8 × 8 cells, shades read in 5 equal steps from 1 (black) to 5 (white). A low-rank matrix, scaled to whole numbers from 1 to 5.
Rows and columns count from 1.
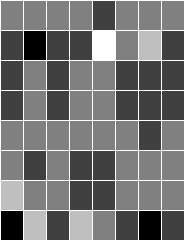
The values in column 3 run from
2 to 3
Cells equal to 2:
24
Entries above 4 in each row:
0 1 0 0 0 0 0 0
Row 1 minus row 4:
1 0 1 0 -1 1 1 1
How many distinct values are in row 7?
3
